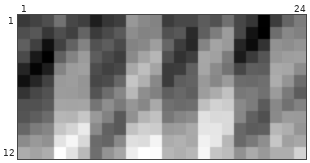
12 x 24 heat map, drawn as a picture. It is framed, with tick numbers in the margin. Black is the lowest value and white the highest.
Ninth with the highest average: bottom middle. Histogram: bell-shaped. Stripes: upright, repeating 4 times. Mirror symmetry: none. Slope: up to the bottom.
